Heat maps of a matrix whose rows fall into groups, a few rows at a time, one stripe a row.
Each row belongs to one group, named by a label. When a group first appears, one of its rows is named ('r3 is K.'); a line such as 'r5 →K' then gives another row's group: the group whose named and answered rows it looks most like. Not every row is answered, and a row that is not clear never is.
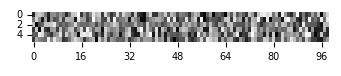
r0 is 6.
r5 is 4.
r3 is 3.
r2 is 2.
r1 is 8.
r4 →3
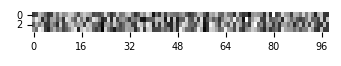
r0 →3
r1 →8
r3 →3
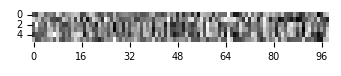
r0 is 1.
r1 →8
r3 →4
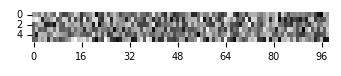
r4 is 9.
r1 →8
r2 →1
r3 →4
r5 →3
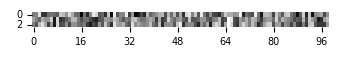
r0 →8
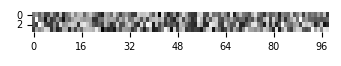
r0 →3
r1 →4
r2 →3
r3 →6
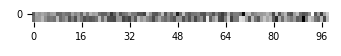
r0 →6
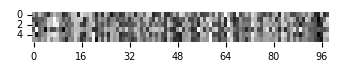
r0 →3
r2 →2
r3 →4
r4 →2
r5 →2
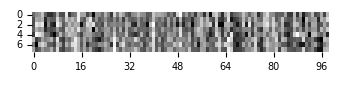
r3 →1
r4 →1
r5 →2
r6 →1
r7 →2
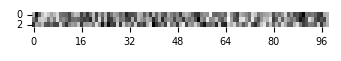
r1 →9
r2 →6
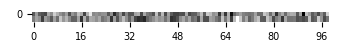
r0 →4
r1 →8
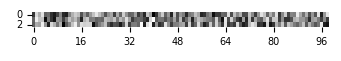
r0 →6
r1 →1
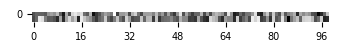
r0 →4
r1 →3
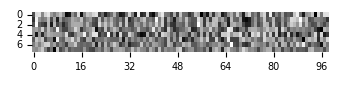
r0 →6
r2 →4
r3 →2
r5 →1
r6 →2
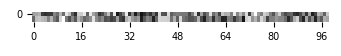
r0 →8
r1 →6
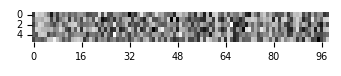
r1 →6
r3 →6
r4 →9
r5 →4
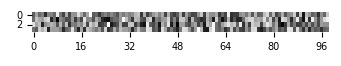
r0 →4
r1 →6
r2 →8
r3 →3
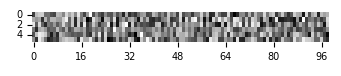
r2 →8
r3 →9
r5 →3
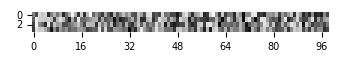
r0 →3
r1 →6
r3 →9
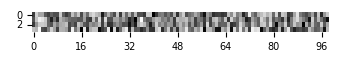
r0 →6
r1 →9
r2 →9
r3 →8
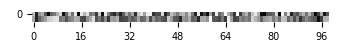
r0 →3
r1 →2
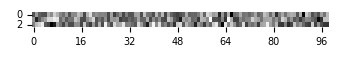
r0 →4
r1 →2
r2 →9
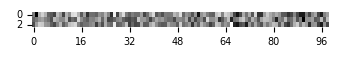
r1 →9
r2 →1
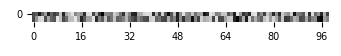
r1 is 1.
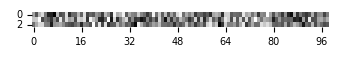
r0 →9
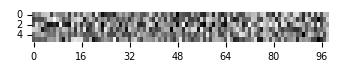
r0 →6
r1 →4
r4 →9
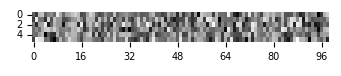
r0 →1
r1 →4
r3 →2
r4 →1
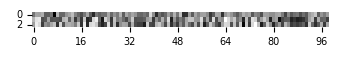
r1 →8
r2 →8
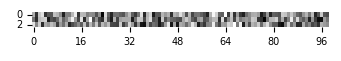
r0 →3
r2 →8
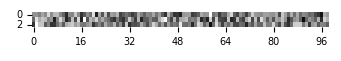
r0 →2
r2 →1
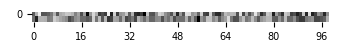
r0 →8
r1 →9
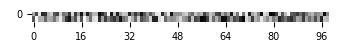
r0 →8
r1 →6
